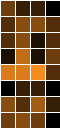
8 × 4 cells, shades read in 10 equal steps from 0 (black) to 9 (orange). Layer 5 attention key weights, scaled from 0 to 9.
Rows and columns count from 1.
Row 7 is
5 3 6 2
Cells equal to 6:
1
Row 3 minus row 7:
-2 2 -5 1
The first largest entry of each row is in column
1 2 2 2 3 2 3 2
